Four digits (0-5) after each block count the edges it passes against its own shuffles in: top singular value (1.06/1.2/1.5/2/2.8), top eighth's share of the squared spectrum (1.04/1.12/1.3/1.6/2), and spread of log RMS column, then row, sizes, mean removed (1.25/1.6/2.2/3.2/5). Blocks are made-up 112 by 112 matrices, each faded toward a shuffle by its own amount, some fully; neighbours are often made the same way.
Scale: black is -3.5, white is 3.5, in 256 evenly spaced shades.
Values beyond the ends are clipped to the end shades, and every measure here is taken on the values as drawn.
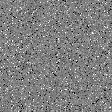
3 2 0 0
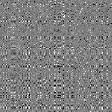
5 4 3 3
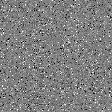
4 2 1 1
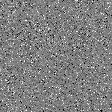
2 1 0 0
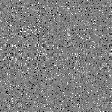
4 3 2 2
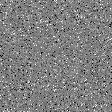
3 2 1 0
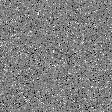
1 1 0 0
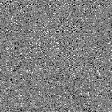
4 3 2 2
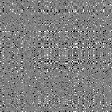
5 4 3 3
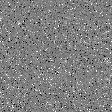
3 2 0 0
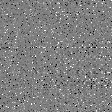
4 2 0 1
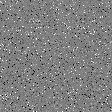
0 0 0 0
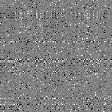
5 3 2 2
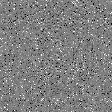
4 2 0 1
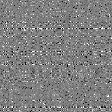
5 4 2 3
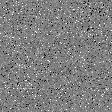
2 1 0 0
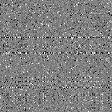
4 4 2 3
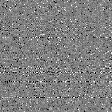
4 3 1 3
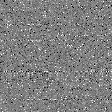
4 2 0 2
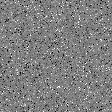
1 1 0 0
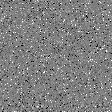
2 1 0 0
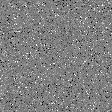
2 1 0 0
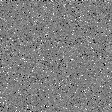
2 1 0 0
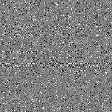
4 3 1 3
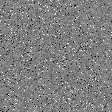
1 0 0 0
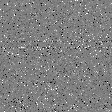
2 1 0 1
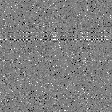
4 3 0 2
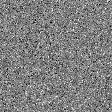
0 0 0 0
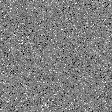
0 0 0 0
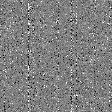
2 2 3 0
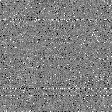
4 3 0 2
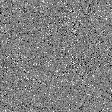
3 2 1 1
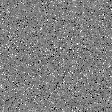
3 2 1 1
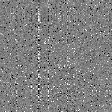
4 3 2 1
